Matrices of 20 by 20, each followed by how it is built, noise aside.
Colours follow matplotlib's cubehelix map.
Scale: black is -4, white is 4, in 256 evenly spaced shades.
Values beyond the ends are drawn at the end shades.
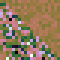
lower triangular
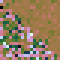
lower triangular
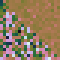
lower triangular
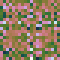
low rank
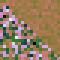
lower triangular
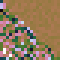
lower triangular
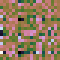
low rank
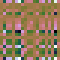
low rank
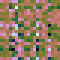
low rank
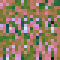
low rank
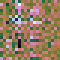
low rank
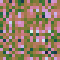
low rank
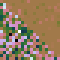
lower triangular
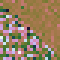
lower triangular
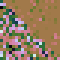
lower triangular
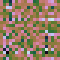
low rank
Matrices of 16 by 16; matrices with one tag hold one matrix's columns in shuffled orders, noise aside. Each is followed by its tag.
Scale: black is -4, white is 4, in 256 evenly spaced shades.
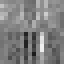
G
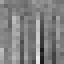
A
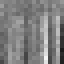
A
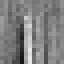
A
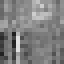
G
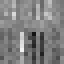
G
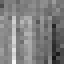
A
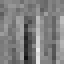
A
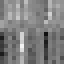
G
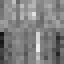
G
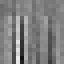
A
